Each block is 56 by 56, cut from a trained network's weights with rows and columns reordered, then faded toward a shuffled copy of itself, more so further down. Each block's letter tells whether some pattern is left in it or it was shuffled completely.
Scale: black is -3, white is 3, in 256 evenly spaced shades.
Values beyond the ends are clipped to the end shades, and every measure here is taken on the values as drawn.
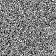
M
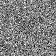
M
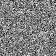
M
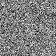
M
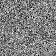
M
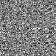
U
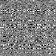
U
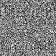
U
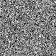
M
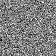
M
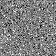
M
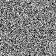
M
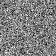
M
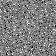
M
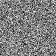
M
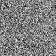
U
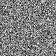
M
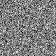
M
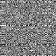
U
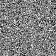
U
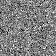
M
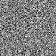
U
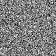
M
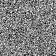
M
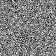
M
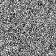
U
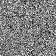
U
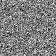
M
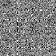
U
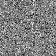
U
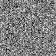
U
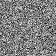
M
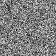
M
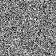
M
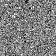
M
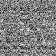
U
